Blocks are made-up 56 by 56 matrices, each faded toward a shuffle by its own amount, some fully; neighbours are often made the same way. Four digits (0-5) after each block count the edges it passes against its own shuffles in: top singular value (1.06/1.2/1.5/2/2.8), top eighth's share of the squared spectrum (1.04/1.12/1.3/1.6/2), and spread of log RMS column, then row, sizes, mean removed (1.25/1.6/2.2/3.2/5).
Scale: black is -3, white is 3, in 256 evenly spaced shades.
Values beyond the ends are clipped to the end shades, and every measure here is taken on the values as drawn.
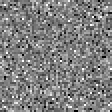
1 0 0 0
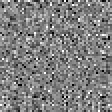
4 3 2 2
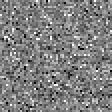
1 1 0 0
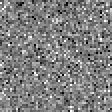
0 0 0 0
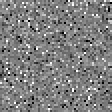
0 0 0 0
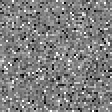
0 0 0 0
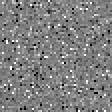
1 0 0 0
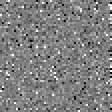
3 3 1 0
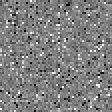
2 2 1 0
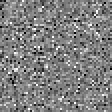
3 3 1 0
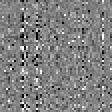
4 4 3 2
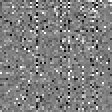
4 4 2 1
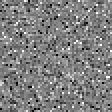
1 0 0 0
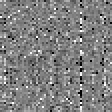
4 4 2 1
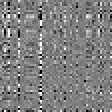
4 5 4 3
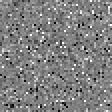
0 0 0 0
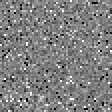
2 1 1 0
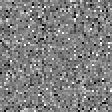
2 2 1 0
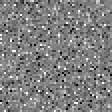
0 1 0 0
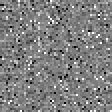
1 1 0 0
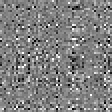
4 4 3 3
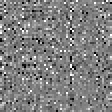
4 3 2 1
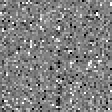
3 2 1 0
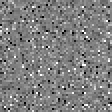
3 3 1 1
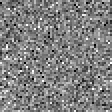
0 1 0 0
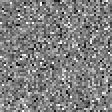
2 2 0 0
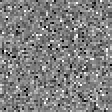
1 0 0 0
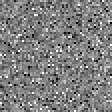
0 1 0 0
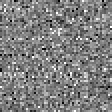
3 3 1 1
